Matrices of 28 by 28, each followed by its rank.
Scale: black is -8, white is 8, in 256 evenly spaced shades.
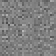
five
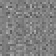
five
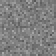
full rank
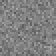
full rank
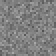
full rank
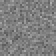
full rank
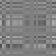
one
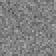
full rank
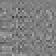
five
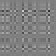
one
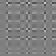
one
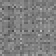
five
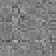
five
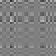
one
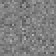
five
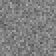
full rank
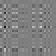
one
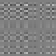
one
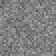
full rank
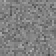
full rank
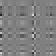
one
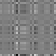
one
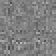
five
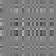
one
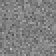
full rank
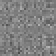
five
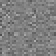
five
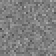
full rank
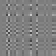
one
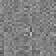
five
